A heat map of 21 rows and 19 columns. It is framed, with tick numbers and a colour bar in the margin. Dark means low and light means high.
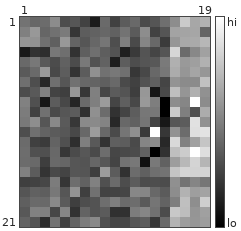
The middle right is the roughest part. The right part is higher, past a seam about 80% of the way across. In the middle right lies a patch that is rougher than the rest. Overall the values sit about 40% of the way up the scale. No regular stripes run through it.
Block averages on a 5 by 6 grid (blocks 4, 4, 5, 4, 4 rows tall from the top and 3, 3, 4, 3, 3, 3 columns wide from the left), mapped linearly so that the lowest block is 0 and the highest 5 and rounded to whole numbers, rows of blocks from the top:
1 1 0 1 1 4 | 1 0 1 0 2 4 | 1 0 1 1 1 4 | 0 0 1 0 1 5 | 1 1 0 1 2 4
